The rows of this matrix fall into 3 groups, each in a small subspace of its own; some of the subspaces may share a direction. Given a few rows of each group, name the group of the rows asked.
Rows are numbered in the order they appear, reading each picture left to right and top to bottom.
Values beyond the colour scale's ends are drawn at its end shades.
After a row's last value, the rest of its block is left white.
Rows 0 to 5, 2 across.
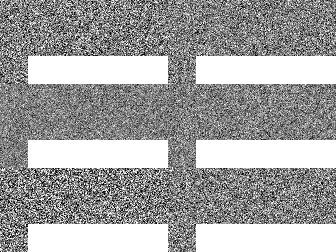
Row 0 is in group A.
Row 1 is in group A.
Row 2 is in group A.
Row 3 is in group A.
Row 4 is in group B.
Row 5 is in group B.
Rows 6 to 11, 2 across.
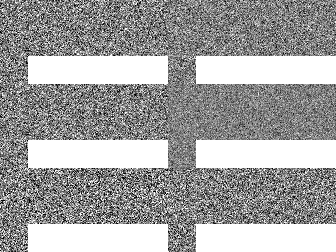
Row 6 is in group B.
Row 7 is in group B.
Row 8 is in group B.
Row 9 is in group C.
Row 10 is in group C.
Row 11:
B
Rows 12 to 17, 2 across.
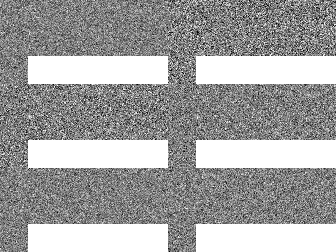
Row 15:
C
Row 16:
B
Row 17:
B
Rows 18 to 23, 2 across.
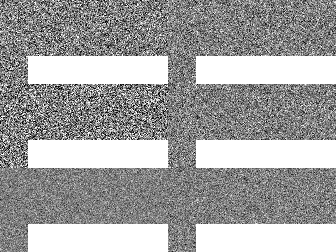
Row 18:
B
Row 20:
C
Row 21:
A
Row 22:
B
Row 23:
A
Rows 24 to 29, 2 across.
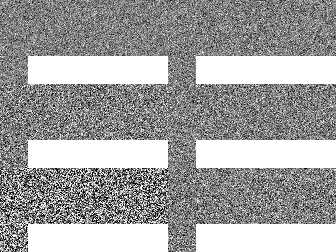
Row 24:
B
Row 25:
A
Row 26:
C
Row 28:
B
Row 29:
C
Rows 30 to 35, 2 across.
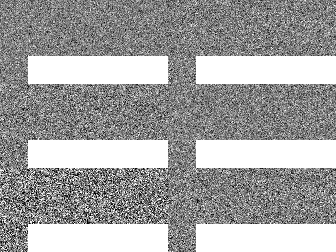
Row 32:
A
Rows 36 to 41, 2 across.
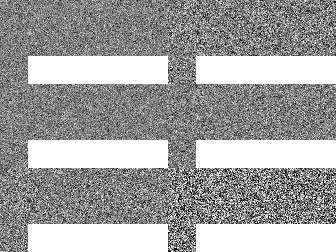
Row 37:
C
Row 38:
B
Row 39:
B
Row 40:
B
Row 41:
A
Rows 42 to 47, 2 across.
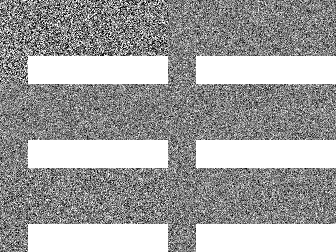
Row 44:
A
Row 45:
C
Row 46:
C
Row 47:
B
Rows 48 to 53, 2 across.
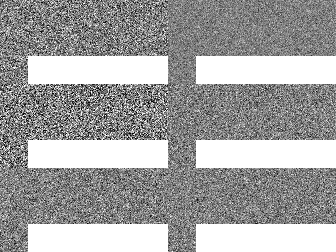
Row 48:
B
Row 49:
C
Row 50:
C
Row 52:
A
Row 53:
A
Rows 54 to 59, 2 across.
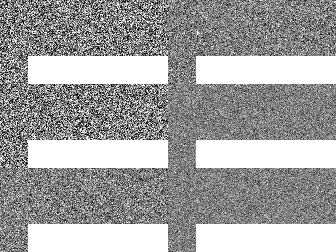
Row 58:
C
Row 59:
A
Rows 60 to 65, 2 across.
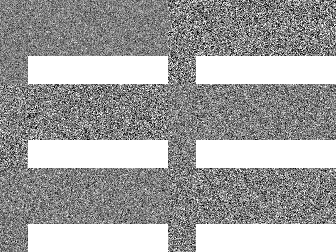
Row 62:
A
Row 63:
A
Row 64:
B
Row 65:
A
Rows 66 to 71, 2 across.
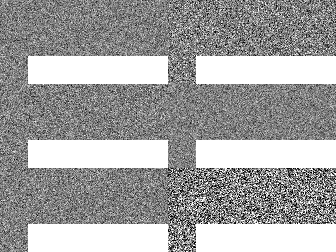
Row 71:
A
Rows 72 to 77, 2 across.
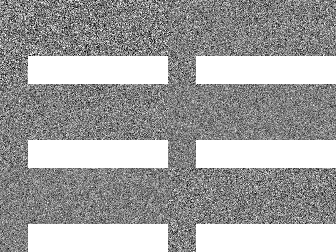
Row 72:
A
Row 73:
C
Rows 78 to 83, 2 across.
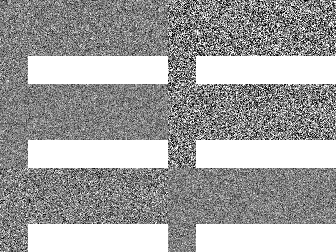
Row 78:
A
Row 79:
C
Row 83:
B
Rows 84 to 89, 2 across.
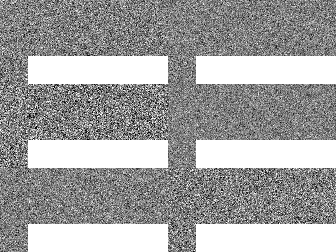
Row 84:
A
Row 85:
B
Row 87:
C
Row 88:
C
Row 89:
C
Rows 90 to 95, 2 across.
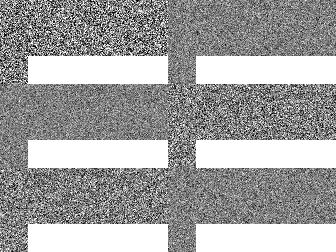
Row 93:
B
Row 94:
B
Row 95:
B
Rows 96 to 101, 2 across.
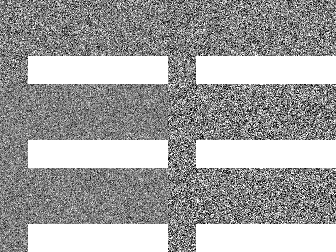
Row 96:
B
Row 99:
A
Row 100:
C
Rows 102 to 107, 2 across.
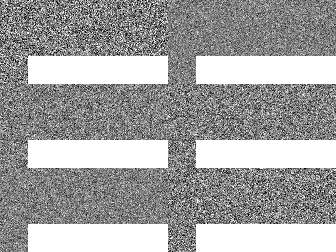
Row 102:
B
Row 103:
C
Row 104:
B
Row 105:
B
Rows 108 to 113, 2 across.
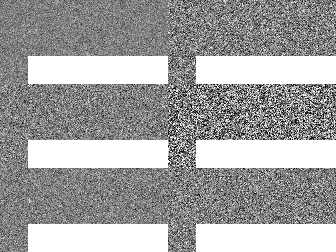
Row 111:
A
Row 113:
C
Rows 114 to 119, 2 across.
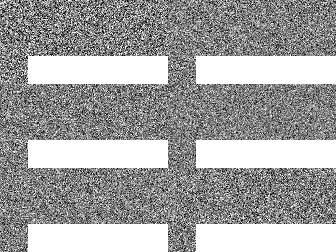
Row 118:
B
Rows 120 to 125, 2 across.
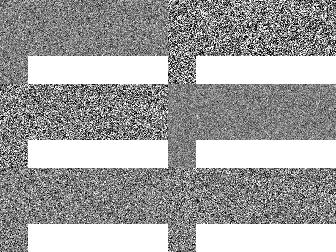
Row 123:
A
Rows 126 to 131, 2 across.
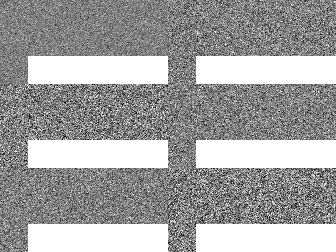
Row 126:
B
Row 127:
C
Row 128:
C
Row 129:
A
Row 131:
A
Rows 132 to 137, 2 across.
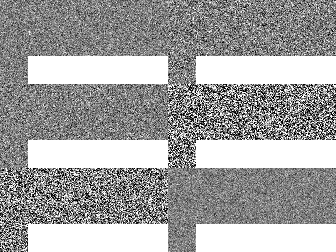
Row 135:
A
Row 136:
B
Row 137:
B
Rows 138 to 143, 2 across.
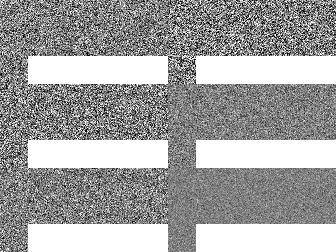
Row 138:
A
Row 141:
A
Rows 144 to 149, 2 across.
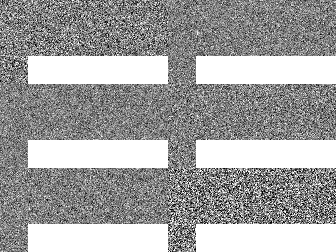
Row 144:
B
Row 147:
C
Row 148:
C
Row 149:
B
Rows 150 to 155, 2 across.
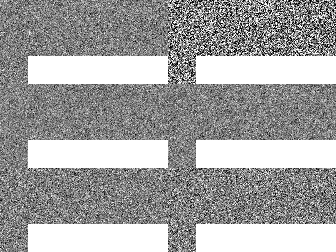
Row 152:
A
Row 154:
B
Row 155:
C
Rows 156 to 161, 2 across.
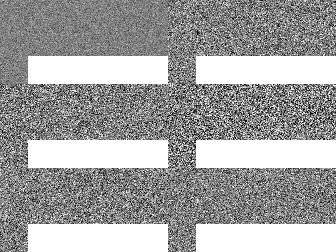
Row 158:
A
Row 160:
A
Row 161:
C
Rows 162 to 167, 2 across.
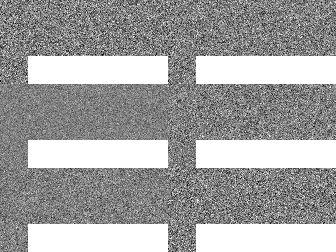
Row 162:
B
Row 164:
C
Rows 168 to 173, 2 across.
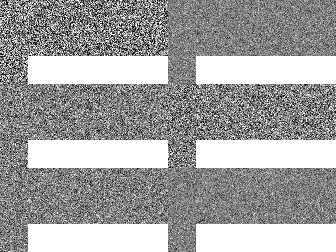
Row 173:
A
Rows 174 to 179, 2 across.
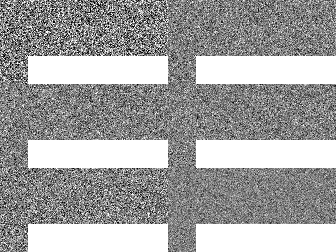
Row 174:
C
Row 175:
C
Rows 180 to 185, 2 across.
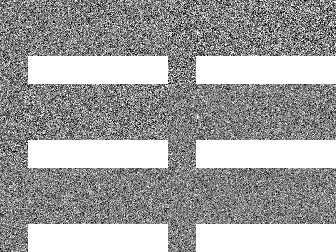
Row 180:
C
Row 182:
B
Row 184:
B
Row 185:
C
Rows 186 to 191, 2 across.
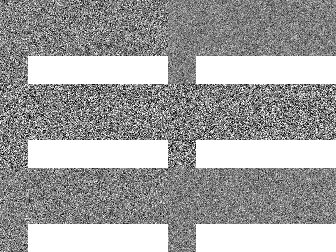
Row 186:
B
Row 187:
A
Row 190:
B
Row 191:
C
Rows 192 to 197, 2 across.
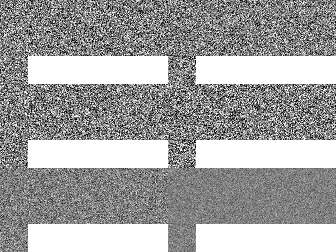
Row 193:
B
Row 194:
A
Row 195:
B
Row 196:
A
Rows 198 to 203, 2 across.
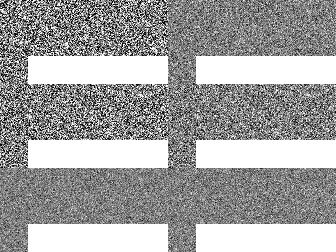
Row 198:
B
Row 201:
C
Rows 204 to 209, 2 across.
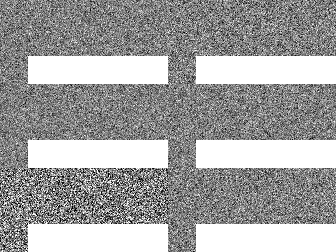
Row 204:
C
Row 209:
C
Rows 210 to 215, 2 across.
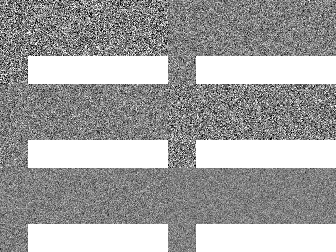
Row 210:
A
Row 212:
A
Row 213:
B
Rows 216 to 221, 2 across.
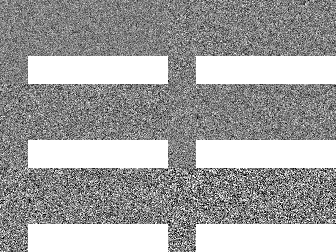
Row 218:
C
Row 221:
A
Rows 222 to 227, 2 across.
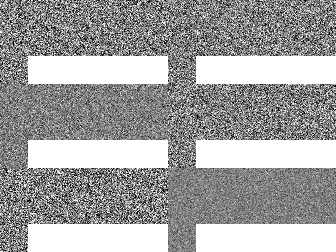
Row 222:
B
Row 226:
B
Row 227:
C
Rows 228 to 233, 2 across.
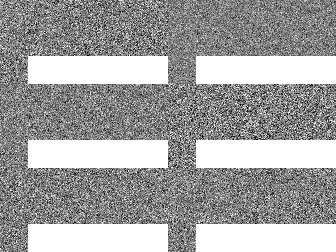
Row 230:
C
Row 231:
A
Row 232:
B
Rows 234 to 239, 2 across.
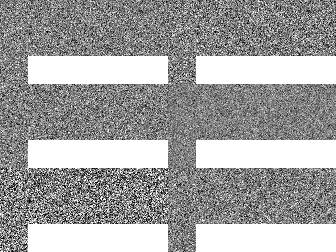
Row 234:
C
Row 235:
C
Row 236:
B
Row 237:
A
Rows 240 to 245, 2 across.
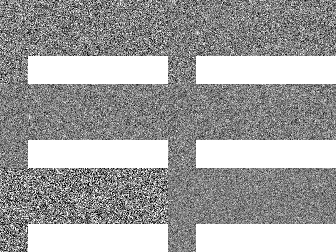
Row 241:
B
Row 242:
C
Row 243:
A
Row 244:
B
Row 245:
C
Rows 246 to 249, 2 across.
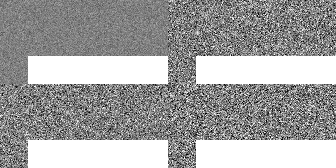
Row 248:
B
